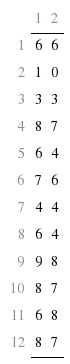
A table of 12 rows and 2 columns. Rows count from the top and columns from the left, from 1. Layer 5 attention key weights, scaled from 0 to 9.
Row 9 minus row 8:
3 4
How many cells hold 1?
1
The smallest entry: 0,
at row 2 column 2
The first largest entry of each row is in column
1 1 1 1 1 1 1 1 1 1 2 1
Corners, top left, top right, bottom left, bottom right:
6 6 8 7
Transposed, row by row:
6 1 3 8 6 7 4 6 9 8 6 8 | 6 0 3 7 4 6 4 4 8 7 8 7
